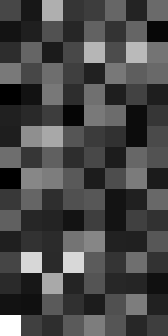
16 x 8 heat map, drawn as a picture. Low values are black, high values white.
Fine speckle covers the field. Neither half mirrors the other. On average the colour sits 30% of the way up the scale. Values change most from cell to cell in the bottom left. No single row or column stands out from its neighbours.
